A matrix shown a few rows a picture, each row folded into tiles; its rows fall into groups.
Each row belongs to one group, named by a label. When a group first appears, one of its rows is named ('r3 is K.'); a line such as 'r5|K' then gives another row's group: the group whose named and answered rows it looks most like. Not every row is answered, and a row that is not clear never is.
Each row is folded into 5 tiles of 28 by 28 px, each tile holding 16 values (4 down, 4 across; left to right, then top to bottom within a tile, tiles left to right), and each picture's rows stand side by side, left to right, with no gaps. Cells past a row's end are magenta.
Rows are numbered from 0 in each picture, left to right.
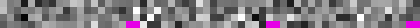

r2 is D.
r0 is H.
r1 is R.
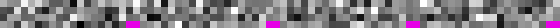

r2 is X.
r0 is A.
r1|X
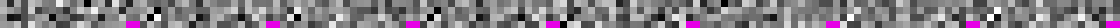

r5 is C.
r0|X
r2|R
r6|R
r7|R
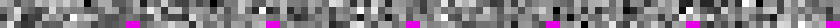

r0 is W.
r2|X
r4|X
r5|C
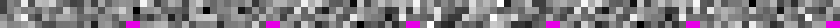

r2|A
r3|W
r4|A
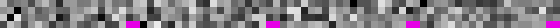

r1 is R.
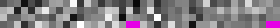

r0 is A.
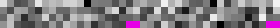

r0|W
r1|A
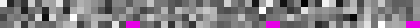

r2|C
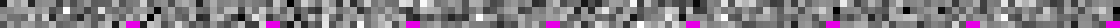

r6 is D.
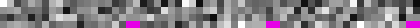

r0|D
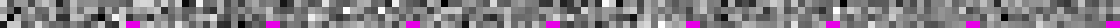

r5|H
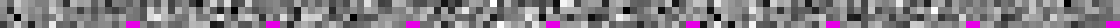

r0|R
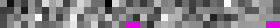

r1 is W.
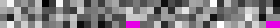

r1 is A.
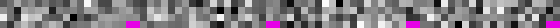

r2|C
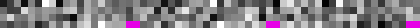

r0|C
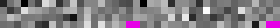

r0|C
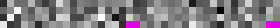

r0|R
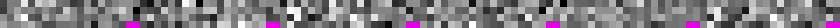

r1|C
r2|W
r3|X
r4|W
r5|W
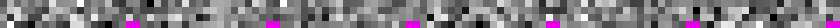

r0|W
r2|D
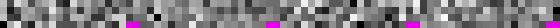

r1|R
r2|A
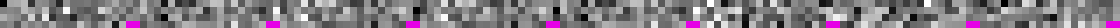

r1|H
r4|H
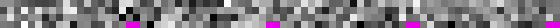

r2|A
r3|W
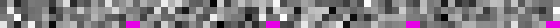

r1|A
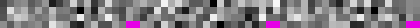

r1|A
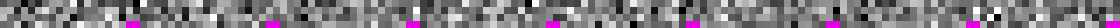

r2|H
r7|R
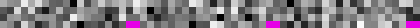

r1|X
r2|C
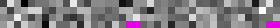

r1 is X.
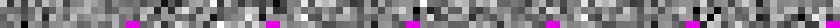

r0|D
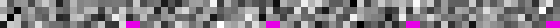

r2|A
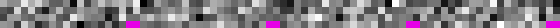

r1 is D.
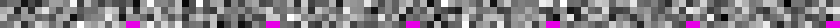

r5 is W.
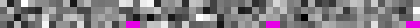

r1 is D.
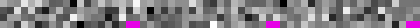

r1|X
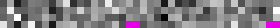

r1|H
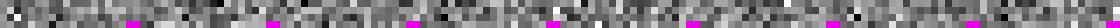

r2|C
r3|H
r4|X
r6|R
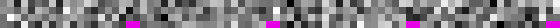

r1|H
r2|C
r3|A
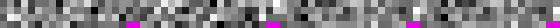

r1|A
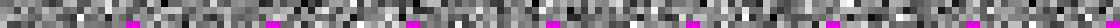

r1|C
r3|X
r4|X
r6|D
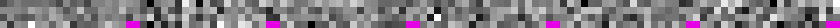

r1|C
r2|W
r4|C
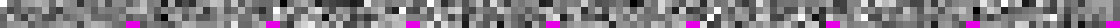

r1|H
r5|R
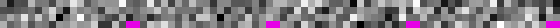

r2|A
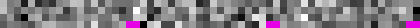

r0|H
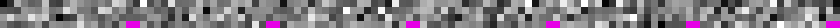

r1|D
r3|D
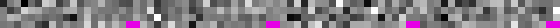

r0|C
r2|X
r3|H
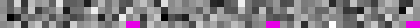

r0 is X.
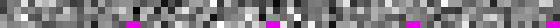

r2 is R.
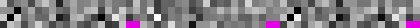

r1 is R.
